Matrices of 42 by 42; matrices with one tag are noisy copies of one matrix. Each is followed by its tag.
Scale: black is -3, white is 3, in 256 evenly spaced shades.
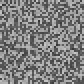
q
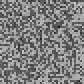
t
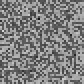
t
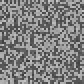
q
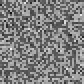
t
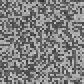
t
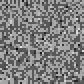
q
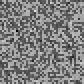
t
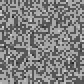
q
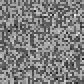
q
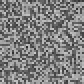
t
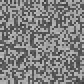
q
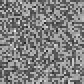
t
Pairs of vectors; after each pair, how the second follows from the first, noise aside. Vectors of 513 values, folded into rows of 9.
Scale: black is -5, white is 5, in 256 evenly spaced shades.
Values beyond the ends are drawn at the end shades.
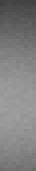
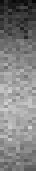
scaled up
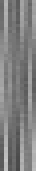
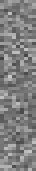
shuffled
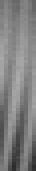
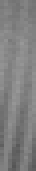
shrunk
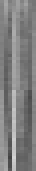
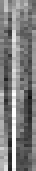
scaled up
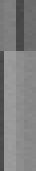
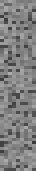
shuffled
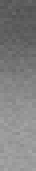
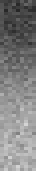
scaled up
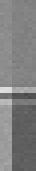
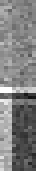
scaled up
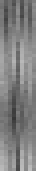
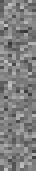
shuffled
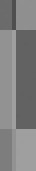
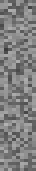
shuffled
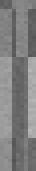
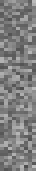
shuffled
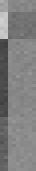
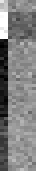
scaled up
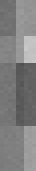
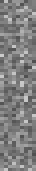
shuffled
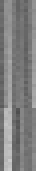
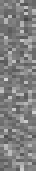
shuffled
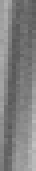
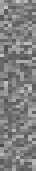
shuffled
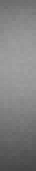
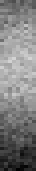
scaled up
